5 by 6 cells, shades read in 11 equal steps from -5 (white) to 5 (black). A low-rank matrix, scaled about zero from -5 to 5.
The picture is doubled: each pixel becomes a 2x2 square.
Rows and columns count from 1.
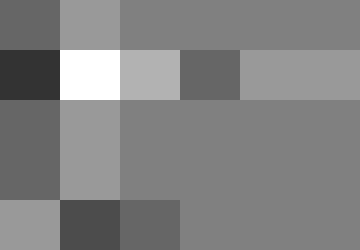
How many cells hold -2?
1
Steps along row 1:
down up same same same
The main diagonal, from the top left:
1 -5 0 0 0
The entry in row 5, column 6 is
0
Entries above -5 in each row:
6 5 6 6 6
